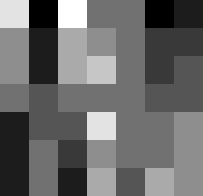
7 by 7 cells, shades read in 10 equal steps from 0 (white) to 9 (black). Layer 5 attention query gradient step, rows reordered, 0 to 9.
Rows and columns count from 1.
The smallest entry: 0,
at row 1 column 3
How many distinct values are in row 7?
5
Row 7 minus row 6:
0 0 1 -1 1 -2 0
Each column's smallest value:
1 5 0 1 5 3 4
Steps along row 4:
up down same same up same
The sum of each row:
37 38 35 38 35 38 37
